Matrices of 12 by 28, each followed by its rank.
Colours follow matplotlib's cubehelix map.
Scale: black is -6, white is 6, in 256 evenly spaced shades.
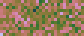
full rank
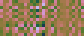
two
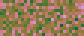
full rank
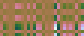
one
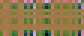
one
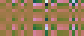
one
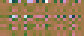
two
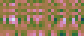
two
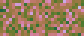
full rank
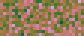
full rank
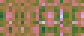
two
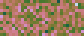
full rank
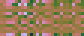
two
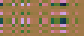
one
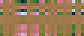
one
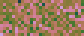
full rank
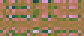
two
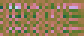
two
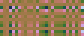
one
